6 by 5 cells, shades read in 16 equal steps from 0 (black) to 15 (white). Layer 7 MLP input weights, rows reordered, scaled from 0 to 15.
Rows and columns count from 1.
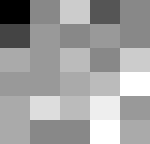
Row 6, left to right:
10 8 8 15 10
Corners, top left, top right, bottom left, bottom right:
0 8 10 10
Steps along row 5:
up down up down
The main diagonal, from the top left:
0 9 11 11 9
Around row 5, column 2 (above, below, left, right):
9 8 10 11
